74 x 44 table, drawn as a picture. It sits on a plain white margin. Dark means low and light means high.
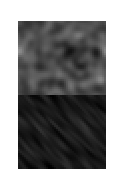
It is made of 2 by 1 panels. Panel 1,1: low, blotchy. Panel 2,1: very low, slanting down to the right, faint in contrast.
